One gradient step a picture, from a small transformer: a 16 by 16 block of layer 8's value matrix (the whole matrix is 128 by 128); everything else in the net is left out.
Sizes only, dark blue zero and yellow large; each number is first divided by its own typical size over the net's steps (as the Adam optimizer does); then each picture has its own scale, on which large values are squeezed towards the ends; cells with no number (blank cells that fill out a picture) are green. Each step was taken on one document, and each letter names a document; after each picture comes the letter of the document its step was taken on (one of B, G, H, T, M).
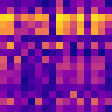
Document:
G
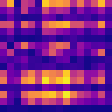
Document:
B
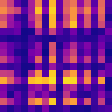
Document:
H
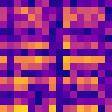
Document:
H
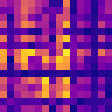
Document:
B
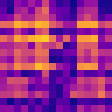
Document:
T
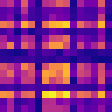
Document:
B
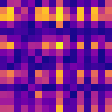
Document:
G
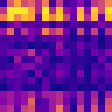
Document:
G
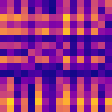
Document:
G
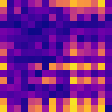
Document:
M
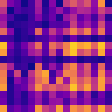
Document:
H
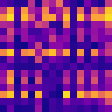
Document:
G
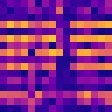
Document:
T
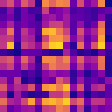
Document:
B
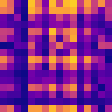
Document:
H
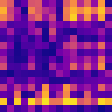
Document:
H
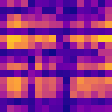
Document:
T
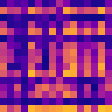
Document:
H
